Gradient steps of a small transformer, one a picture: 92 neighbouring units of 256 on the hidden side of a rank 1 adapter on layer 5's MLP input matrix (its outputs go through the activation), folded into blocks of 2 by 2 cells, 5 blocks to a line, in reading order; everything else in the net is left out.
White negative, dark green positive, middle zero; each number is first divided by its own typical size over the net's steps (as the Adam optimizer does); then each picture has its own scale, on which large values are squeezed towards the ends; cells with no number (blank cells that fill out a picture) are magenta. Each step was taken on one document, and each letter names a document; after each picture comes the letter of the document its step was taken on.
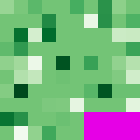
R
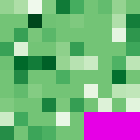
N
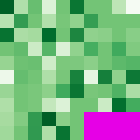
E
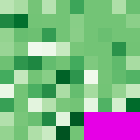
E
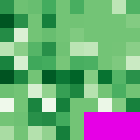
E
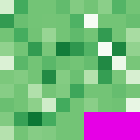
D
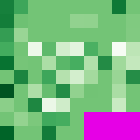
D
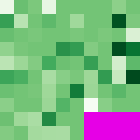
D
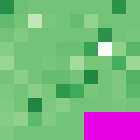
D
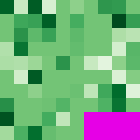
N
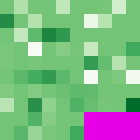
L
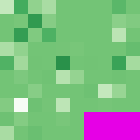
N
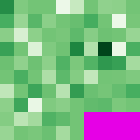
D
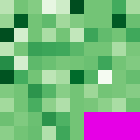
E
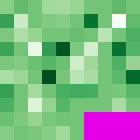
D
